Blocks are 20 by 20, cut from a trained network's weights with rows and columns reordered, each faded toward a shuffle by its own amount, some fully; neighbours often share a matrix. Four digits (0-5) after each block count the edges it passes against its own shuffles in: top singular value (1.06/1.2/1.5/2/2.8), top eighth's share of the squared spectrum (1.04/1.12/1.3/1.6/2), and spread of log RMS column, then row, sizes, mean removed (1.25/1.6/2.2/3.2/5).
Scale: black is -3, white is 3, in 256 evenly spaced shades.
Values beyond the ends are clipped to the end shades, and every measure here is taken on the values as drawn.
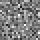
0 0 0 0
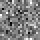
1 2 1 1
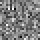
1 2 0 0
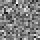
1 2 0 0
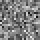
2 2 1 0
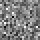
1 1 0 1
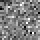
0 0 0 0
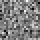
0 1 0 0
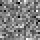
0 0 0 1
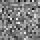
0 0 0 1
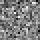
0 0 0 0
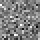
1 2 0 1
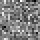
2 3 0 1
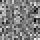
3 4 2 0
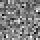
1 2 0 0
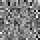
2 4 1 1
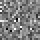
1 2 1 0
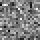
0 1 0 1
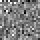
1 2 0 1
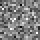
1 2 0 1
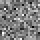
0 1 0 0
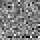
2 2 0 0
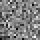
1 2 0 0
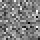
1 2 0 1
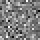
1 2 1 0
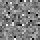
1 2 0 0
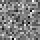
0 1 0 0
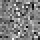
1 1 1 0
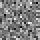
0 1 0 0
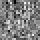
2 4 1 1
